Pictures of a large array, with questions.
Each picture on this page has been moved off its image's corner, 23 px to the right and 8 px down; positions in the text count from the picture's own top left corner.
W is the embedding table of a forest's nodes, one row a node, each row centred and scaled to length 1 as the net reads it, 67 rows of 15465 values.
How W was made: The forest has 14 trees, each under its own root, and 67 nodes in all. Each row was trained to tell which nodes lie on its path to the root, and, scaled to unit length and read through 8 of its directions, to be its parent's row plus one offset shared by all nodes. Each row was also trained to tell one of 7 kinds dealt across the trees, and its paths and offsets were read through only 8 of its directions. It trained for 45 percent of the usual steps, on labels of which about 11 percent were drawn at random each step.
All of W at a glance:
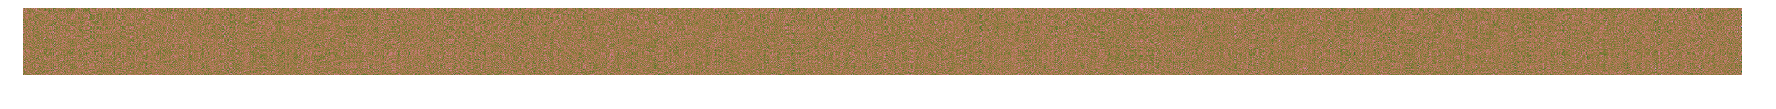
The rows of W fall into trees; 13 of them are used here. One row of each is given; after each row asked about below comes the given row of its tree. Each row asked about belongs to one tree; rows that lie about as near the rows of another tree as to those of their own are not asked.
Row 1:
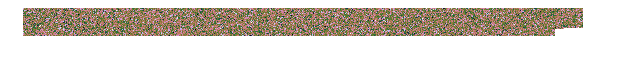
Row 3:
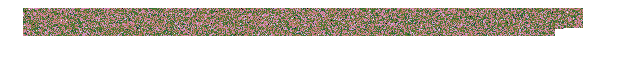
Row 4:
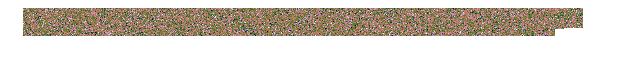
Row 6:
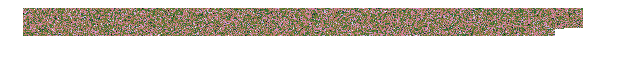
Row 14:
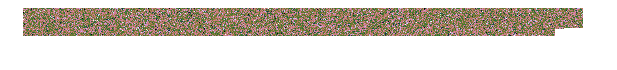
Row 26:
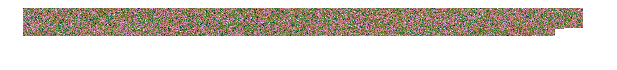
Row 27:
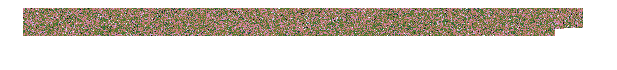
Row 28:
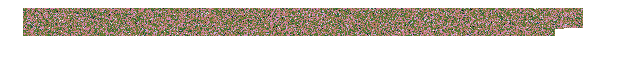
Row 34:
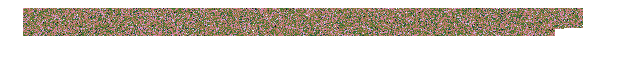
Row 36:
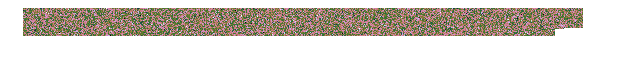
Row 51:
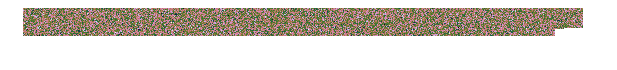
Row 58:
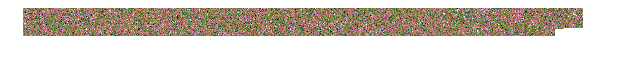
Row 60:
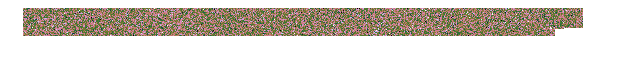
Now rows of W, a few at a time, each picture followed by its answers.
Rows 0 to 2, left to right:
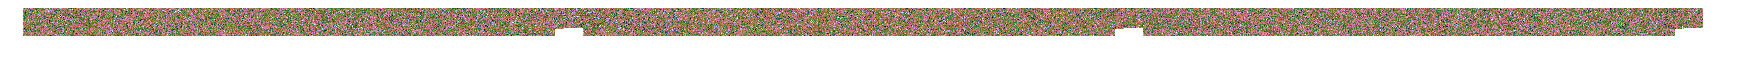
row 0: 58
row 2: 1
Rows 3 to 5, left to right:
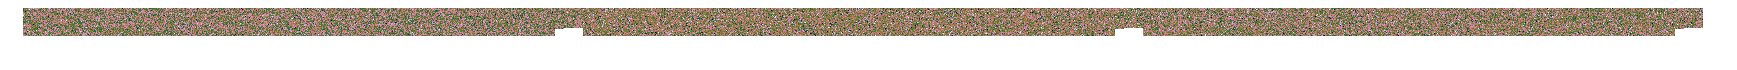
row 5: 3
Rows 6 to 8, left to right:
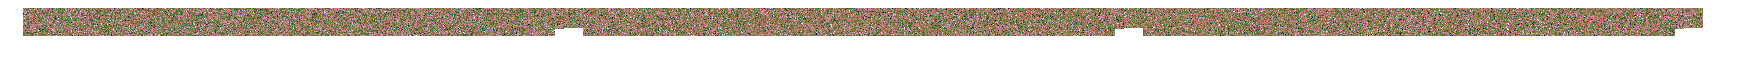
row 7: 14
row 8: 28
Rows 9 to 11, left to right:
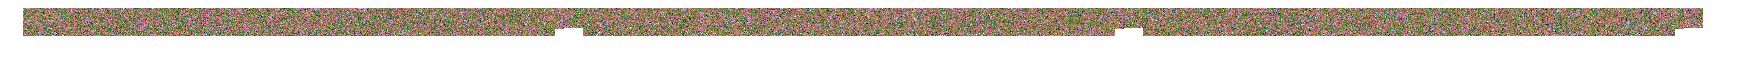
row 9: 27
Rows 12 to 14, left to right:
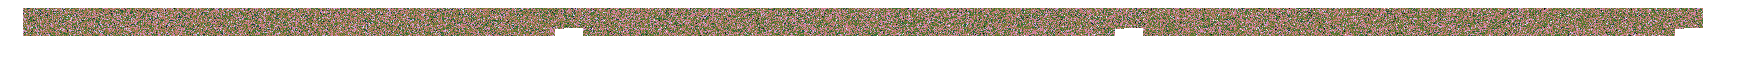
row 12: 60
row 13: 14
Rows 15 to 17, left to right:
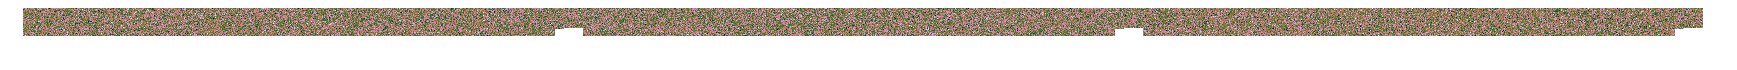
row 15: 58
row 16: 26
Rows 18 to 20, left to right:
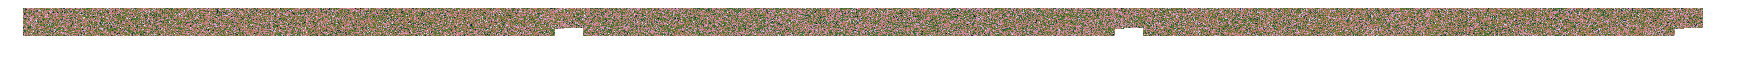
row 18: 28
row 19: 27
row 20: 27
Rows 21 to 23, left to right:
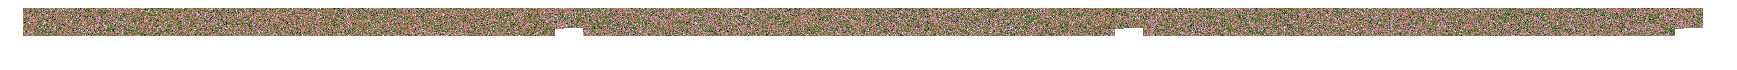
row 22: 1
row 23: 28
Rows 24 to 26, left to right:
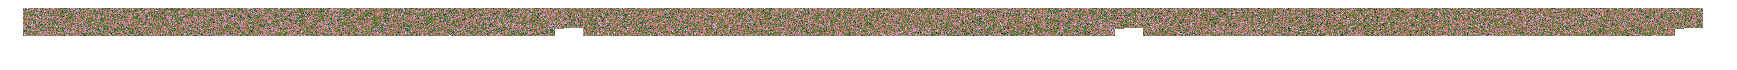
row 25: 60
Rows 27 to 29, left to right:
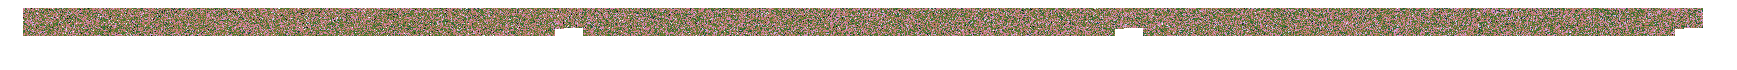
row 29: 6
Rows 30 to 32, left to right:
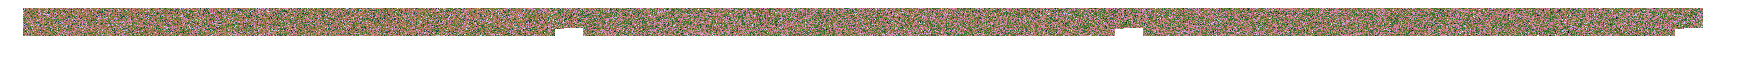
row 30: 4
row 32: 51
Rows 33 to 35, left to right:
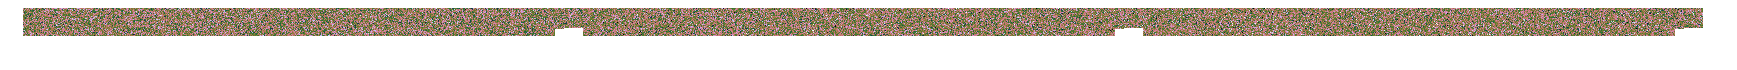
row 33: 58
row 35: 60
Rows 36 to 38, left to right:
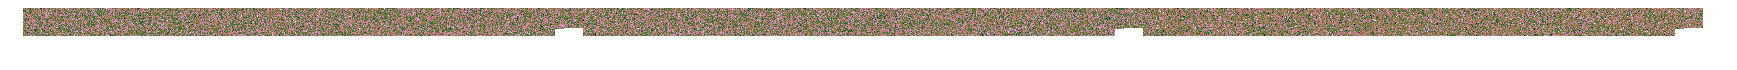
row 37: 51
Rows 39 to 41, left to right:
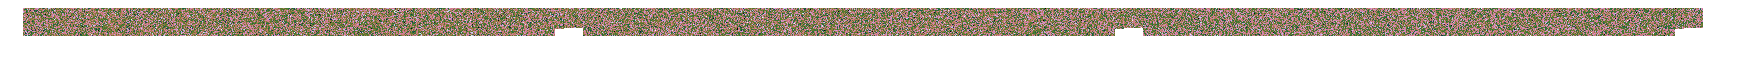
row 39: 34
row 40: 26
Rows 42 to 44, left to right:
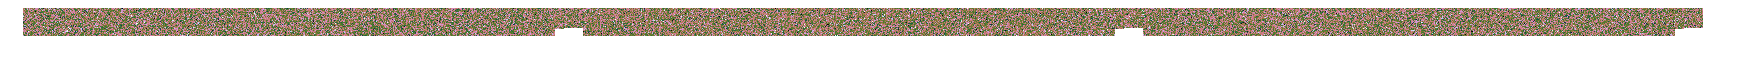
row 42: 34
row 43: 14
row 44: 1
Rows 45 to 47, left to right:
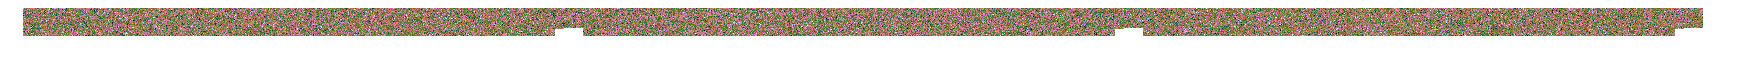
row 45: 1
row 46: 1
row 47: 34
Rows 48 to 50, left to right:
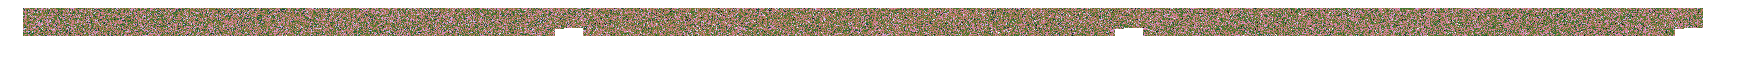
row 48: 6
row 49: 60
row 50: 27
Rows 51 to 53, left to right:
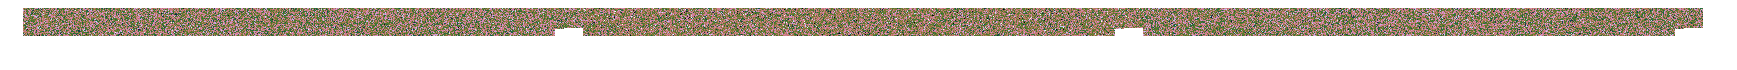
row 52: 14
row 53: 3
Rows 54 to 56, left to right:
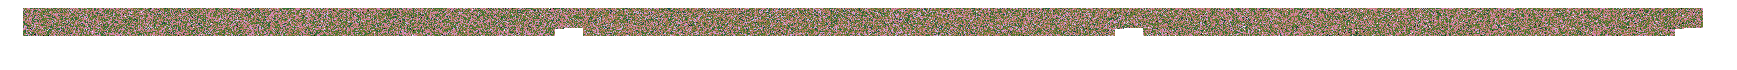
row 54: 27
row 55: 51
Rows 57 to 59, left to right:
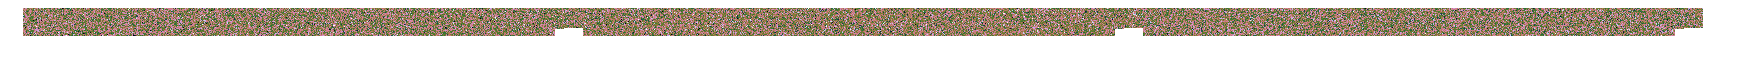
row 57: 51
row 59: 51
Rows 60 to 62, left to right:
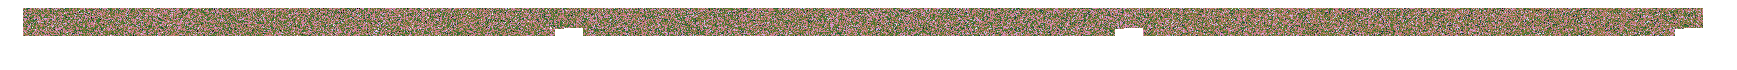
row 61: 28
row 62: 60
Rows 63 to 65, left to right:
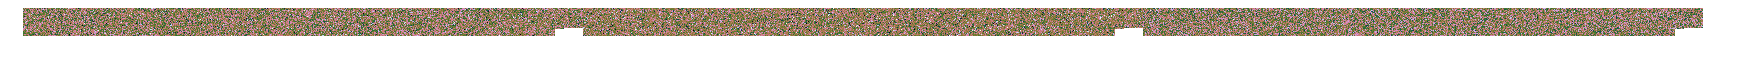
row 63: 6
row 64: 14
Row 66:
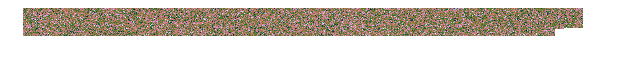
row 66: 3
